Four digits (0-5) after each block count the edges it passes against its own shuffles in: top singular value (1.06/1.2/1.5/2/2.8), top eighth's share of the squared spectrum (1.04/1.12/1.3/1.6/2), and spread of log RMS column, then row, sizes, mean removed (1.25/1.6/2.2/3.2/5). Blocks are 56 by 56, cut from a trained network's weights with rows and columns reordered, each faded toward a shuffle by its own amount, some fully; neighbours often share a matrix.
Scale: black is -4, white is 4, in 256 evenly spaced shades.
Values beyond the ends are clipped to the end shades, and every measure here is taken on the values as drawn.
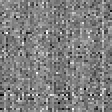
3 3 0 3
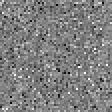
0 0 0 0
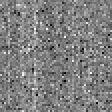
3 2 0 1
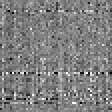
3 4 0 3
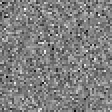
0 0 0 0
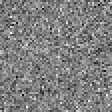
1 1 0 0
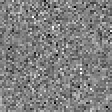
1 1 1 0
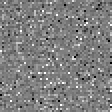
1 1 1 0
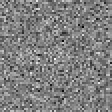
3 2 1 0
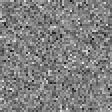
0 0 0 0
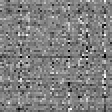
3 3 3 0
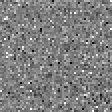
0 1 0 0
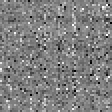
2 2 2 0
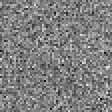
1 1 0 0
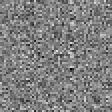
3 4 2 1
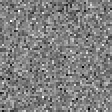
0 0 0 0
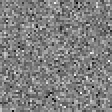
1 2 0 0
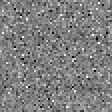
0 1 0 0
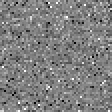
0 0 0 0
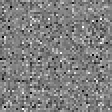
2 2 2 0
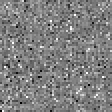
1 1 1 0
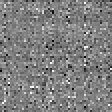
2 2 2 0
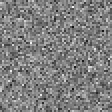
2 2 0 0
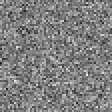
1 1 0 0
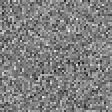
2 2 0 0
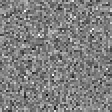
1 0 0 0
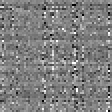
3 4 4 1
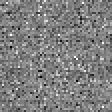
2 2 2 0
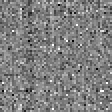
2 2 0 1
